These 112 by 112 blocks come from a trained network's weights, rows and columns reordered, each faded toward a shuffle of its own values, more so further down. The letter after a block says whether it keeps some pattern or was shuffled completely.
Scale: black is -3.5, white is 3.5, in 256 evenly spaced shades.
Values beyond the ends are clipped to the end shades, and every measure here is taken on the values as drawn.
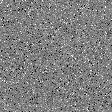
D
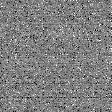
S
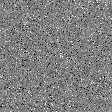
D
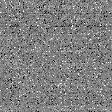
S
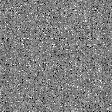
S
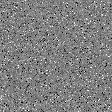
D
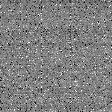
S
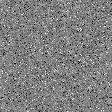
D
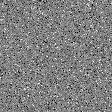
D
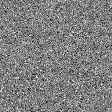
D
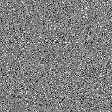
S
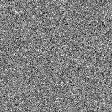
S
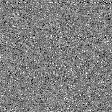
S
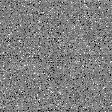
S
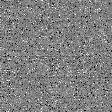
S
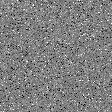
D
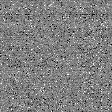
S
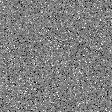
D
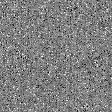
S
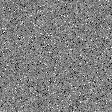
D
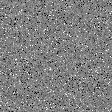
D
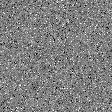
D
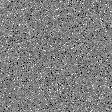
D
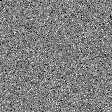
D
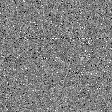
S
